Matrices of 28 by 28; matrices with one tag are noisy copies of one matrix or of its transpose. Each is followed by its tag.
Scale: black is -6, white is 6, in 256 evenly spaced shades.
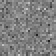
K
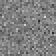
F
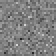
F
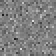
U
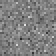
F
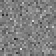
U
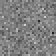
F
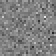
F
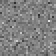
U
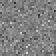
U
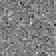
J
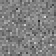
F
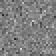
U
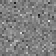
U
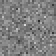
F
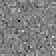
J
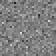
U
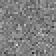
F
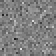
U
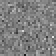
J
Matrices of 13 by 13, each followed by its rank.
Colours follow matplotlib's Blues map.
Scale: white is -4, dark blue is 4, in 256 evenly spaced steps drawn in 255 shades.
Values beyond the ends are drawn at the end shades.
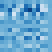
two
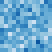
full rank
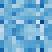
two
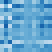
two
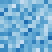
full rank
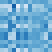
two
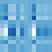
one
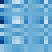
one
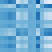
one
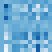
two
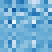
two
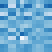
two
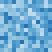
full rank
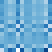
one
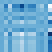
one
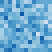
full rank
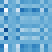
one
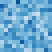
full rank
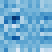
two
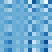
one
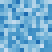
full rank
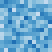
full rank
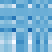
one
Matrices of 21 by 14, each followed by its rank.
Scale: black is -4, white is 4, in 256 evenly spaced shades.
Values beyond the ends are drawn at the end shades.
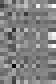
three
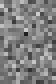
full rank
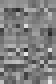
three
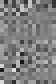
three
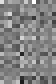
three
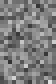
full rank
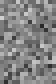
full rank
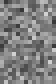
full rank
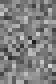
full rank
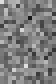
full rank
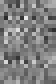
three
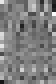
three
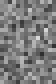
full rank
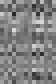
three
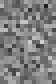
full rank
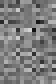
three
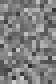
full rank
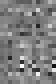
three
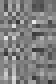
three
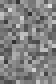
full rank
